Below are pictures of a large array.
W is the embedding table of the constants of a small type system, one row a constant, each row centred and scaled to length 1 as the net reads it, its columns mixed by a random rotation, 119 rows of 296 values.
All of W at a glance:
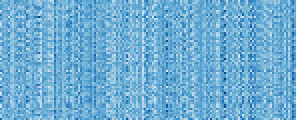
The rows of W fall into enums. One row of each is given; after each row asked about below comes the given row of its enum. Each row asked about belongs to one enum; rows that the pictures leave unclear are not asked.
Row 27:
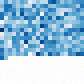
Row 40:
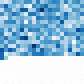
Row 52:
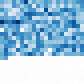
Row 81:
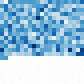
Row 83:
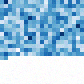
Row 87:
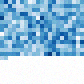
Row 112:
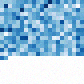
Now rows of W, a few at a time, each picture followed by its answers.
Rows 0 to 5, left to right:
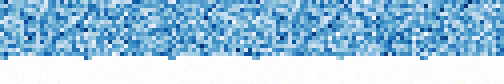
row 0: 83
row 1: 27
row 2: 81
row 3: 83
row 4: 87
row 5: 112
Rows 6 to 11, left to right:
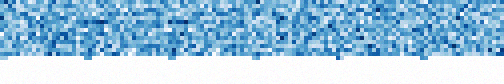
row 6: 87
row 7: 52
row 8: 52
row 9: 83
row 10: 40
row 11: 81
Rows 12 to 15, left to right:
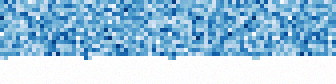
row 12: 87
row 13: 40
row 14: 83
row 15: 87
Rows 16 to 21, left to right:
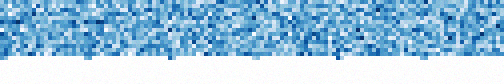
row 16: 52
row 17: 52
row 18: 27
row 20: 40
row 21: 83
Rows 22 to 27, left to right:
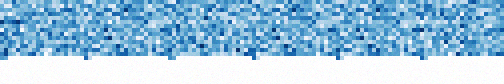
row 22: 52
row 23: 40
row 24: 81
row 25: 40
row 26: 40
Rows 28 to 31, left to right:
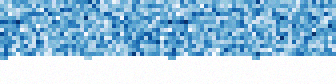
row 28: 52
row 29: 87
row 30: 52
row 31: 83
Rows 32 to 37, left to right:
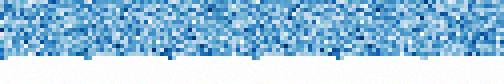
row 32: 27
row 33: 81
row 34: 40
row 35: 81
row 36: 40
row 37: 87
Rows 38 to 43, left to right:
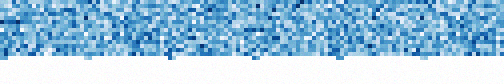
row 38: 52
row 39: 87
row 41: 112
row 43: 87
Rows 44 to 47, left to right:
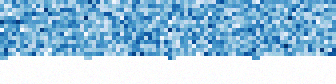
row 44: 52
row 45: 87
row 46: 27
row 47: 81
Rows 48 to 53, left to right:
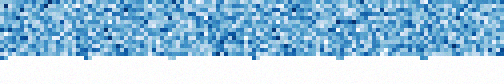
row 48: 112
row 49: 40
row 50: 87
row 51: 40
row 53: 81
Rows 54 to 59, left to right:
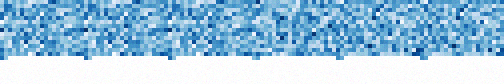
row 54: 27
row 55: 27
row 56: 27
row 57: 83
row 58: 81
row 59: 81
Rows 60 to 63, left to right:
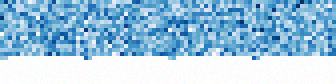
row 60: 87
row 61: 27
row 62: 52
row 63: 112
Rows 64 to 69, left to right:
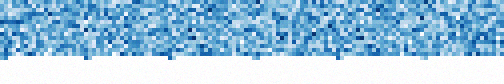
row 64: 52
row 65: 27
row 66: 40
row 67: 83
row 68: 40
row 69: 87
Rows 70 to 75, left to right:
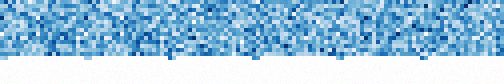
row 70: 87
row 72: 40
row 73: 81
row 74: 83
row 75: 112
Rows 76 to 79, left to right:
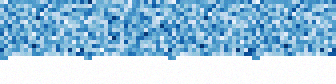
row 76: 81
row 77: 83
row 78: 81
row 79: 81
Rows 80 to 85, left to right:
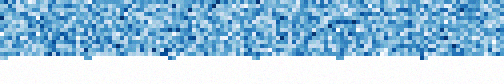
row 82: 112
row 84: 52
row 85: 40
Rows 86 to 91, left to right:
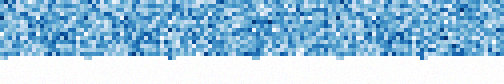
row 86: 87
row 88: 27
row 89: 52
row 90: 87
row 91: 40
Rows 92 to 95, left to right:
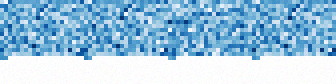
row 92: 81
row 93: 81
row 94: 52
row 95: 81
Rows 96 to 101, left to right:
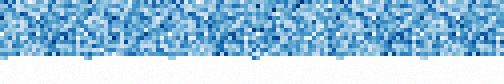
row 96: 87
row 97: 83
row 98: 87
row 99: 112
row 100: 87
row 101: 87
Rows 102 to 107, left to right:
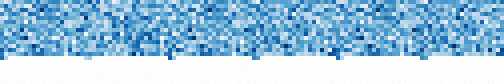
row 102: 40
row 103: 87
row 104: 40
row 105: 81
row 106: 40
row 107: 81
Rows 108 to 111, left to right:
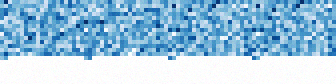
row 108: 83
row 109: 52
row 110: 112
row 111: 112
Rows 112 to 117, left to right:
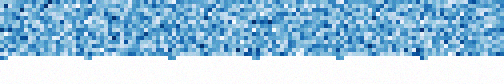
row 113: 83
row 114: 81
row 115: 52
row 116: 81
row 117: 27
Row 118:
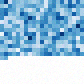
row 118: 83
